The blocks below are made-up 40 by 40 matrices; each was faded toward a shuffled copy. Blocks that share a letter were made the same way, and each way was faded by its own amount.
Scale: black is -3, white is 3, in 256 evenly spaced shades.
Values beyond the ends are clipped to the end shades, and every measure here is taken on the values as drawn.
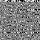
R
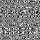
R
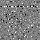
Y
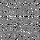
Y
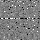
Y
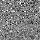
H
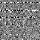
R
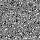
H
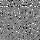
Y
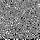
Y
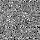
H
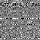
R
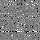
Y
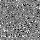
H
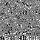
Y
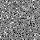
H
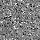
H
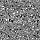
H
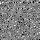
H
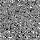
H
